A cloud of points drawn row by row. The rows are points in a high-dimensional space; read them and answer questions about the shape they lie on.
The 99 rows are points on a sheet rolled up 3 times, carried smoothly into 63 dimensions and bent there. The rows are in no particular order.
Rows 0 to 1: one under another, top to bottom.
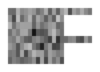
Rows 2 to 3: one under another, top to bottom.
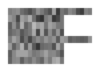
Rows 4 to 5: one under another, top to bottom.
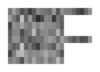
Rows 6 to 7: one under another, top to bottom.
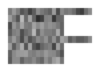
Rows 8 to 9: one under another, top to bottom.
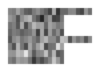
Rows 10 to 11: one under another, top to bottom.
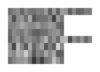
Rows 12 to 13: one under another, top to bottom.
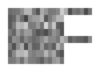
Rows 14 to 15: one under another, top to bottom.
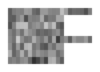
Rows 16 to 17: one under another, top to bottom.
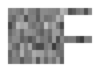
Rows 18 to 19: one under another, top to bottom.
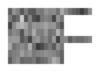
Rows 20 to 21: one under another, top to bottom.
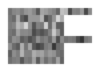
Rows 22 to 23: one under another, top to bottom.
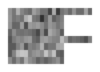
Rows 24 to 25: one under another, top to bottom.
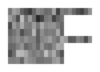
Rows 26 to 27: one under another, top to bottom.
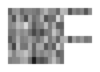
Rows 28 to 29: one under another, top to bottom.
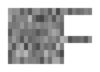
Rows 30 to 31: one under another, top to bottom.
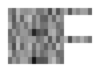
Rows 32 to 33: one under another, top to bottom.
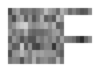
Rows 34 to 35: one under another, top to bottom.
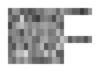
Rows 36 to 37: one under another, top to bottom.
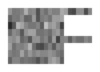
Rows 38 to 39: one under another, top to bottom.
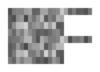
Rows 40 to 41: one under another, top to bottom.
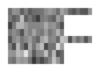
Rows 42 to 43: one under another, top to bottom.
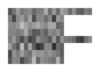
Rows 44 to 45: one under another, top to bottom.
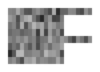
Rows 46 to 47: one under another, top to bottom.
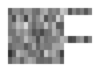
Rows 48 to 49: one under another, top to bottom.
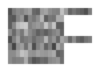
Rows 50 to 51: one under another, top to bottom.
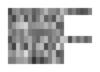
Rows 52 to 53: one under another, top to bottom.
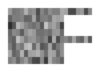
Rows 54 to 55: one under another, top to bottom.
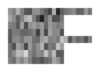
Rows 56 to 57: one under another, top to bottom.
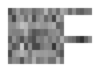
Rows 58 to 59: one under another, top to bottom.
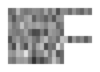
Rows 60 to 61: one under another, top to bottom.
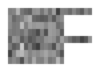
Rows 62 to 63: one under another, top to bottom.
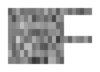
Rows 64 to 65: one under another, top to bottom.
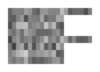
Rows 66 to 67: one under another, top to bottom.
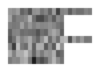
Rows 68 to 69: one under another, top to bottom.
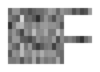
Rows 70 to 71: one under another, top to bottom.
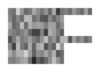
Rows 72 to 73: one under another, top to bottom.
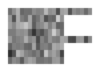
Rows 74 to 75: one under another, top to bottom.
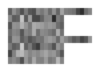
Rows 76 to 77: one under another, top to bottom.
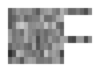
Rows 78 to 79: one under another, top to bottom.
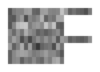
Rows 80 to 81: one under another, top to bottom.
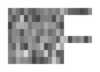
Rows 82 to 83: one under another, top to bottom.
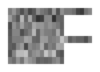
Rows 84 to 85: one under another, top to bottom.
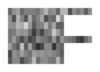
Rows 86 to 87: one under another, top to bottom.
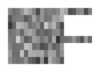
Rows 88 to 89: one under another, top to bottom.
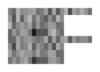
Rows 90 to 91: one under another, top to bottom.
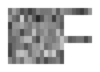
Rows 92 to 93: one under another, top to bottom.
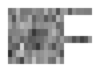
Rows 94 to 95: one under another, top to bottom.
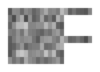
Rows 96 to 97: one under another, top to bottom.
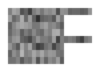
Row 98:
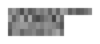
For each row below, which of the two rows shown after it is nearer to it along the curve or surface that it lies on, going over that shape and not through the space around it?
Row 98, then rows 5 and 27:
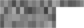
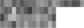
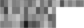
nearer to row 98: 5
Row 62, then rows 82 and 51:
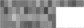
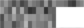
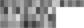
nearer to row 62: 51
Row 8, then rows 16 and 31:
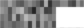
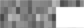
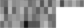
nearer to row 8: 31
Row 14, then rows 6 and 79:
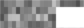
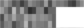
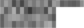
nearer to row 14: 79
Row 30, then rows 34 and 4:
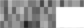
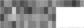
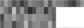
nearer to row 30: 34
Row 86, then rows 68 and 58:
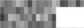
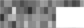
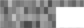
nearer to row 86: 68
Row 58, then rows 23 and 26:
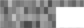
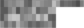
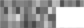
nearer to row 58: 26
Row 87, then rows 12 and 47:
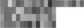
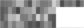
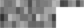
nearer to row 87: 12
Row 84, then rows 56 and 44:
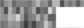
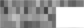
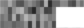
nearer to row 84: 56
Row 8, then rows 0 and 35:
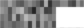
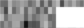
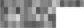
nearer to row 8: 0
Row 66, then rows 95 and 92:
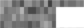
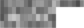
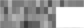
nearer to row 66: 92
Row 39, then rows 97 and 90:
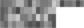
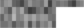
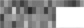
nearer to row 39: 90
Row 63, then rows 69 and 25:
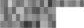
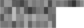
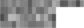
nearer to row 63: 69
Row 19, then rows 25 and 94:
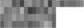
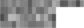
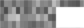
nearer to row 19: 94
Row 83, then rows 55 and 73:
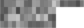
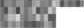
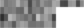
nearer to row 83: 55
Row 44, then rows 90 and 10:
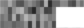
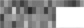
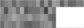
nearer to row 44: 90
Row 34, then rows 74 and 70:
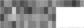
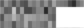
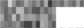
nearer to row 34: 74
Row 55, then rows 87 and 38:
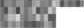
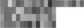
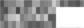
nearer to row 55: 38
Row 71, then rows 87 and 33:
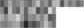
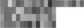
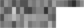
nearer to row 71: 87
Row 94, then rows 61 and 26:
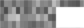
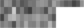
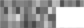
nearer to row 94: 26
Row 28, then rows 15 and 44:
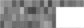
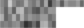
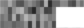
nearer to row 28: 15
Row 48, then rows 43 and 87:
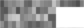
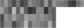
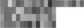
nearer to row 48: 87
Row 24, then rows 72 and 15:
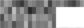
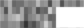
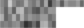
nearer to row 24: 15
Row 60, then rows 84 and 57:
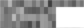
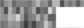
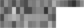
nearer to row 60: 84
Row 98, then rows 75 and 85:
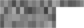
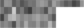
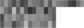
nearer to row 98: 75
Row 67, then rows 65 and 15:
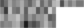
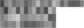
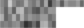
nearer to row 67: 15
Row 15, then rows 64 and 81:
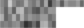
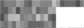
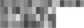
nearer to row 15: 81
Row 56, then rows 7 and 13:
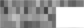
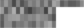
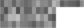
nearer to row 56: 13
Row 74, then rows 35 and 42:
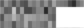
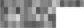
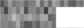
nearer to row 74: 35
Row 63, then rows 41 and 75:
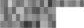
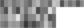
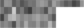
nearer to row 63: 41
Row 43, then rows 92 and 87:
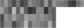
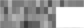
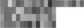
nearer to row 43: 87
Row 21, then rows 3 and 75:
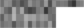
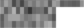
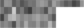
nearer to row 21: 75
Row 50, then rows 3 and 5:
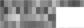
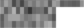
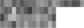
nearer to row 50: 3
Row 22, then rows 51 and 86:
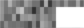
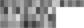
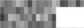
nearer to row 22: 51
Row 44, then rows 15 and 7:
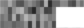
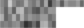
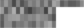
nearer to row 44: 15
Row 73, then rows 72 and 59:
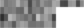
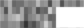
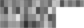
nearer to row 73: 59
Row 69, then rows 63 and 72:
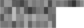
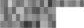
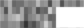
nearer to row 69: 63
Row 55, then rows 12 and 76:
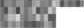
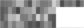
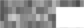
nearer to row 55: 76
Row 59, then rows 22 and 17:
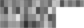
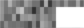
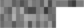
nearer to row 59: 22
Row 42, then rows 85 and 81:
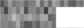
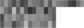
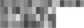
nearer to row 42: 81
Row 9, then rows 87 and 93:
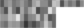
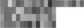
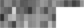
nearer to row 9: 87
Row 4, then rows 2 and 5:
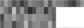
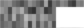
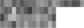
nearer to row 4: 2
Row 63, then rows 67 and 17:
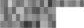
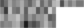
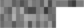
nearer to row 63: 67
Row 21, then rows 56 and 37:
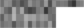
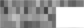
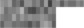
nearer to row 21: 37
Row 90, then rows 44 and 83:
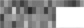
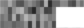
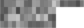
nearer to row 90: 44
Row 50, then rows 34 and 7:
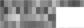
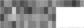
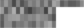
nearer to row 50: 7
